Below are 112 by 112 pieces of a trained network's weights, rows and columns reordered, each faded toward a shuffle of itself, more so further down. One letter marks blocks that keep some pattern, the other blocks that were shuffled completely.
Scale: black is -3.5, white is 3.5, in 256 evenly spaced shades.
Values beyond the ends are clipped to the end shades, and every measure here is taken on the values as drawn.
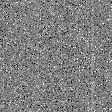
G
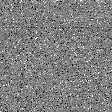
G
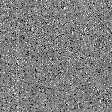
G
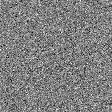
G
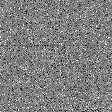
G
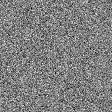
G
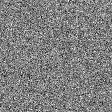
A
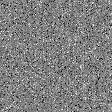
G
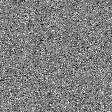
A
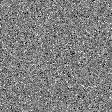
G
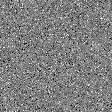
A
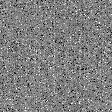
G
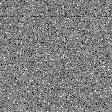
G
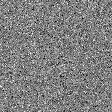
A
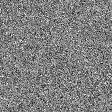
A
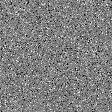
A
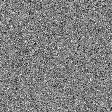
G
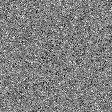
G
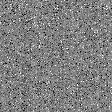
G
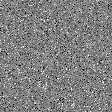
A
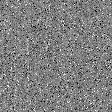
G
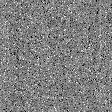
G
